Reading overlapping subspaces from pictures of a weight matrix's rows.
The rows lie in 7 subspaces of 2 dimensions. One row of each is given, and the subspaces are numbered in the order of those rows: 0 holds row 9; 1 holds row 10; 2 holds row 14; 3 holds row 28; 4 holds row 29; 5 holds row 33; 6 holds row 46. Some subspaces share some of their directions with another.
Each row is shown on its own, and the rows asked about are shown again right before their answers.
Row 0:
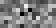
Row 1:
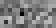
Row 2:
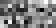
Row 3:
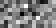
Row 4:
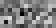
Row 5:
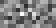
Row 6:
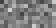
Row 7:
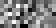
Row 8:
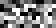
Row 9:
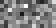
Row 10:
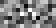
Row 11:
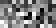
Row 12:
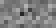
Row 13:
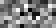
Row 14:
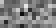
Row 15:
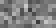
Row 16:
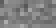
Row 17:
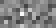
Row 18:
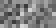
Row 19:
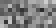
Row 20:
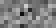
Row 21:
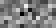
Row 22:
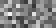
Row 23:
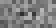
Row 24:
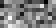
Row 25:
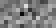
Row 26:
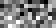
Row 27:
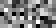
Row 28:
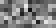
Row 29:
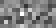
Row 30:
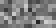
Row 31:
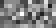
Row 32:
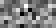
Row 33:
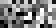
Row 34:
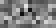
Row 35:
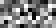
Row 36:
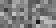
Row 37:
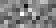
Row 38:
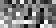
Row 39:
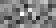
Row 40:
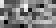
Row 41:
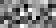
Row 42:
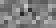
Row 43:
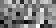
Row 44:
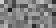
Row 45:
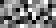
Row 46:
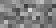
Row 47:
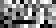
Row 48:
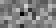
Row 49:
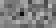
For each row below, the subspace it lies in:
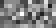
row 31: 6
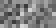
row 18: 1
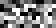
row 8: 6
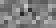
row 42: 3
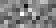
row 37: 0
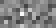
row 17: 4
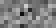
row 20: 1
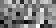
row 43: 5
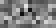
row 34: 3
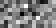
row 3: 0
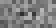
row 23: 5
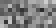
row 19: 4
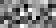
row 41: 1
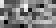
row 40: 2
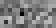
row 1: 4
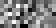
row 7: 1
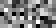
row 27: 3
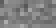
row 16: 2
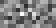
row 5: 1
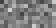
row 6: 0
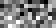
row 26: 2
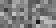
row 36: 3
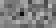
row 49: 6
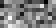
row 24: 2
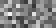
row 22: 1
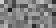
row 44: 0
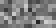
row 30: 3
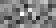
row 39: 2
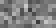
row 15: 3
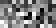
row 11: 5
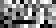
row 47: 5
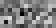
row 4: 4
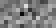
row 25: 0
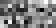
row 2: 4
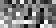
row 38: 5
